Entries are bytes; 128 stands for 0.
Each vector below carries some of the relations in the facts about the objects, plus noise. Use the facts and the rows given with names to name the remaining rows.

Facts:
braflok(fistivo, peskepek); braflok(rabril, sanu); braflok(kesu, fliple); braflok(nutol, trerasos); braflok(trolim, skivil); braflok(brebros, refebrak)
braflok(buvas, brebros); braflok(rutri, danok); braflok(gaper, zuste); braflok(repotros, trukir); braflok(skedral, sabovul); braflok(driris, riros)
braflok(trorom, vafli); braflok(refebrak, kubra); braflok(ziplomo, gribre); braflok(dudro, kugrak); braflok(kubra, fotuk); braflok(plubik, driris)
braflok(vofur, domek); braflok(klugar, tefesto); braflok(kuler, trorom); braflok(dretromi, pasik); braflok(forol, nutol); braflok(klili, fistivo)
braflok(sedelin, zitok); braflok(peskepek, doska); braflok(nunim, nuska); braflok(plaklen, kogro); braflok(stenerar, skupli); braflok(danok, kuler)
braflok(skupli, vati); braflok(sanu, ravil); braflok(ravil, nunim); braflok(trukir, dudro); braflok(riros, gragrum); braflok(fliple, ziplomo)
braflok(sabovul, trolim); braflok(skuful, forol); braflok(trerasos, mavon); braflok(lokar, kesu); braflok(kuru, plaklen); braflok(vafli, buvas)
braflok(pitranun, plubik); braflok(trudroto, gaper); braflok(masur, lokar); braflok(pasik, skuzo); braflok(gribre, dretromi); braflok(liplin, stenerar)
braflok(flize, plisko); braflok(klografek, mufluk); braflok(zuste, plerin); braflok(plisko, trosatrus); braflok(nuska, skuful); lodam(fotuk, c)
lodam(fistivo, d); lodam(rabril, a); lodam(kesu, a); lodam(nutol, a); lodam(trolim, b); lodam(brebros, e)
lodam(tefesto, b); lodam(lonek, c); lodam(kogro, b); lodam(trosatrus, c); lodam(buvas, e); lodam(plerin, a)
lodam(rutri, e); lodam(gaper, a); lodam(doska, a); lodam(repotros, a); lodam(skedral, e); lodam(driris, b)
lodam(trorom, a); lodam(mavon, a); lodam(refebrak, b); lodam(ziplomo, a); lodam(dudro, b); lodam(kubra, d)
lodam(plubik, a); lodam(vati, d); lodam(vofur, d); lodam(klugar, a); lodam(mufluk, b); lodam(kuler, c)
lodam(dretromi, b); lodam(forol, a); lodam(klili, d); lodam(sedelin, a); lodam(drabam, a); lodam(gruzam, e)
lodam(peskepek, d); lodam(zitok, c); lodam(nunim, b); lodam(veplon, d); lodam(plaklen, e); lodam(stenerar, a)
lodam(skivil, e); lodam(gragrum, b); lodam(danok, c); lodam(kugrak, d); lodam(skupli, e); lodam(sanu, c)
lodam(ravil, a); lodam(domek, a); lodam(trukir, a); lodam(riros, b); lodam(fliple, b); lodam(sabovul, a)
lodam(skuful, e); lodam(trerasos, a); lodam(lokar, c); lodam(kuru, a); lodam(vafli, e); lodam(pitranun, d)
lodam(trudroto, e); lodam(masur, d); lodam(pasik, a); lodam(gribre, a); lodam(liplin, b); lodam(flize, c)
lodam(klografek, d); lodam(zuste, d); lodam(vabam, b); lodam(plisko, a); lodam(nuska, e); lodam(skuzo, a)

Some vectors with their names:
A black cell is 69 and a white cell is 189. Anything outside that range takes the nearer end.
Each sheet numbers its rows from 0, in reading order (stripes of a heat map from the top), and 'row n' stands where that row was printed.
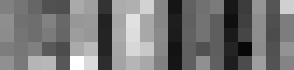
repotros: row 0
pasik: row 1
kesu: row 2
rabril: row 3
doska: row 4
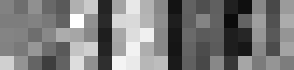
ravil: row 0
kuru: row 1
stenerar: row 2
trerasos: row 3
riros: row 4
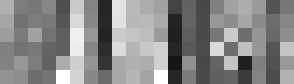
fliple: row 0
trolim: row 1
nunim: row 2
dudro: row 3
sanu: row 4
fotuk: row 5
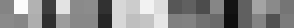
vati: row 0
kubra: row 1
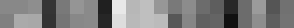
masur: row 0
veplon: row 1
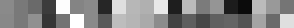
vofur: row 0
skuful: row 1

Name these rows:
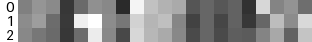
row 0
zuste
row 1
skupli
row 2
skedral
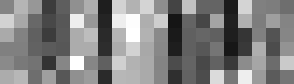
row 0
klografek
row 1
gragrum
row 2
plubik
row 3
plisko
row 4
gruzam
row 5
tefesto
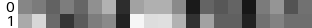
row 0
klugar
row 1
pitranun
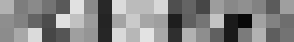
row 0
refebrak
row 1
domek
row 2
klili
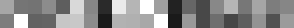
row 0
liplin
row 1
trosatrus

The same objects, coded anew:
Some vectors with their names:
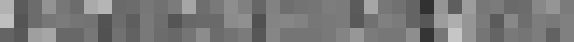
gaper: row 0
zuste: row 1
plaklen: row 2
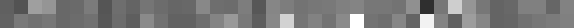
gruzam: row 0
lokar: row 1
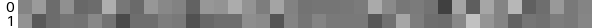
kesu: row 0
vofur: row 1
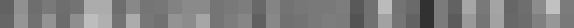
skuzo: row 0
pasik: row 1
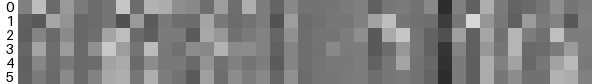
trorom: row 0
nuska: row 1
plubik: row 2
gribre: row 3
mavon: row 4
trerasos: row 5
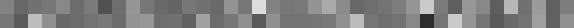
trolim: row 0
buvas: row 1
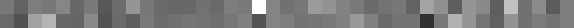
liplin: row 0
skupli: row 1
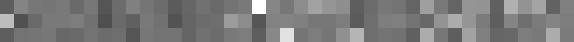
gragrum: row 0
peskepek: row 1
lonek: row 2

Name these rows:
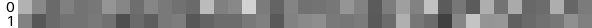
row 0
trukir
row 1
vati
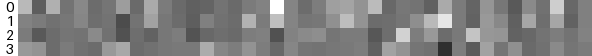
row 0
refebrak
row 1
dudro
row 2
kugrak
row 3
rabril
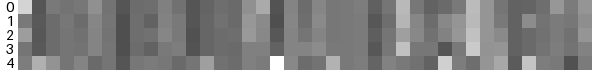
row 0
kubra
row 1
pitranun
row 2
masur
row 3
veplon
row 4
nunim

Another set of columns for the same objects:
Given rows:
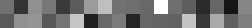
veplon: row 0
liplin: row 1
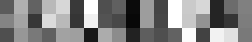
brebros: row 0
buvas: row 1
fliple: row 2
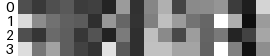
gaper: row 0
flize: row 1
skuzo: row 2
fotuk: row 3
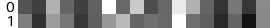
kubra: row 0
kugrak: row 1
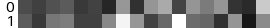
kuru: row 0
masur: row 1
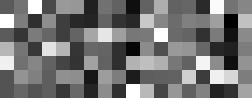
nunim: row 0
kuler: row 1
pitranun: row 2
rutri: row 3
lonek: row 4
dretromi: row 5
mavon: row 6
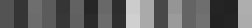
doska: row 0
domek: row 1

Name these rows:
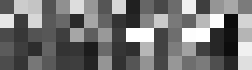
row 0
refebrak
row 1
sanu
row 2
plubik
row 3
trorom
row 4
rabril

